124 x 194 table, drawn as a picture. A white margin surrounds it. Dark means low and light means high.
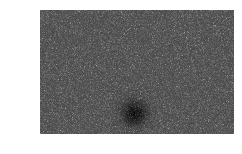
The distribution is heavy-tailed on both sides. There are no regular stripes. The bottom middle is the ninth with the lowest average. One dip sinks in the bottom middle.
